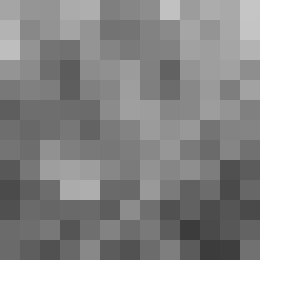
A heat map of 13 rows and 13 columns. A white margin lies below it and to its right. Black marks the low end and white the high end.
Slope: up to the top. Ninth with the lowest average: bottom right. Roughest part: bottom middle. Ninth with the highest average: top right.
